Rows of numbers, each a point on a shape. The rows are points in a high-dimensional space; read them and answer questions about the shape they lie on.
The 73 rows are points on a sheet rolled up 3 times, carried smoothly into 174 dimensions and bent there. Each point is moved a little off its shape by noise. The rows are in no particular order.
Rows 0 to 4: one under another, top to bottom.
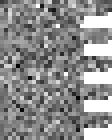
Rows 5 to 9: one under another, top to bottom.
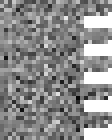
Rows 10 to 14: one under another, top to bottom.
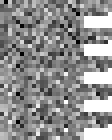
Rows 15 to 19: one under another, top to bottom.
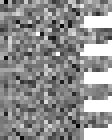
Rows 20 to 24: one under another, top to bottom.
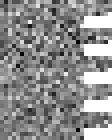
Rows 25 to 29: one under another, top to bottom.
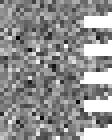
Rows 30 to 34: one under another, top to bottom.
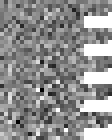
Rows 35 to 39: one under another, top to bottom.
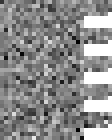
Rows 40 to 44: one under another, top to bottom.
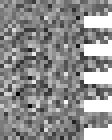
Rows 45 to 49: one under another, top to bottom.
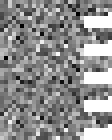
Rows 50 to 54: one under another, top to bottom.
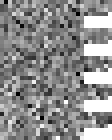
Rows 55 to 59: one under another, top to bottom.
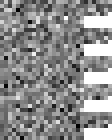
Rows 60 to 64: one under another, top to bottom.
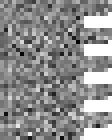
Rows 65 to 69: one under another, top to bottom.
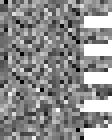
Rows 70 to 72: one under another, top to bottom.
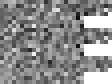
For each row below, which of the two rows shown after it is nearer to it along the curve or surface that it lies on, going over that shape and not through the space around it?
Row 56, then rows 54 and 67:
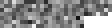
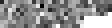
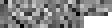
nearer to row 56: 54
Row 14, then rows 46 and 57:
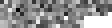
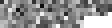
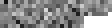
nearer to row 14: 46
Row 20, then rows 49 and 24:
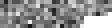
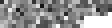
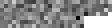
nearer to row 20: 49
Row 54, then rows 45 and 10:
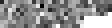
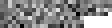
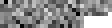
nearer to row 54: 10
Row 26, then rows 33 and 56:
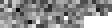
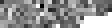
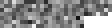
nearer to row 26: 56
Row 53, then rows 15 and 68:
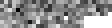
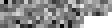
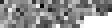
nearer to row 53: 68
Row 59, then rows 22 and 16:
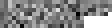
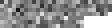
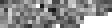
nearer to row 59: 22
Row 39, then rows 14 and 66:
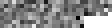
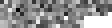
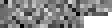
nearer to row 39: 14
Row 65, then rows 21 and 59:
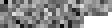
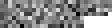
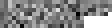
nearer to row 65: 21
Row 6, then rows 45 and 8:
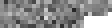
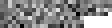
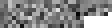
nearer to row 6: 8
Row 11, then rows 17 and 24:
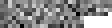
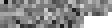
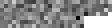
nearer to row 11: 17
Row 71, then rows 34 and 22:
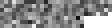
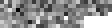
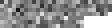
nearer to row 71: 34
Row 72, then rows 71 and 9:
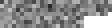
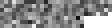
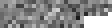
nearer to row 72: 9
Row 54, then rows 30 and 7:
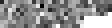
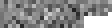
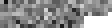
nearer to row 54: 7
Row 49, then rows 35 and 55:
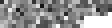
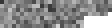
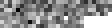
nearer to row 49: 55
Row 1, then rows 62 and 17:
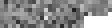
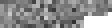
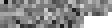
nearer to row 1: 62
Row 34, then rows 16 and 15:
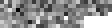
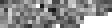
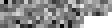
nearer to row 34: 16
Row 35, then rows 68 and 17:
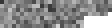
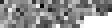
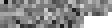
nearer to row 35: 17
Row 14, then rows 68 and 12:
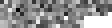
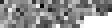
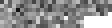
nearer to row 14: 68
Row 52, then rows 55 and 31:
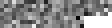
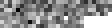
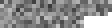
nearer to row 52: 55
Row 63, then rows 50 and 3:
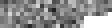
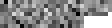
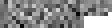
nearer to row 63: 3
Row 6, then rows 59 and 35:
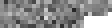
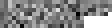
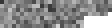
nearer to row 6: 35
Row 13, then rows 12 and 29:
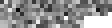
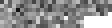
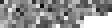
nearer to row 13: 29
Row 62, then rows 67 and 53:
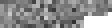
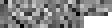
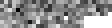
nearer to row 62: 53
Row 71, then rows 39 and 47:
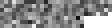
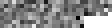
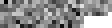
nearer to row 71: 39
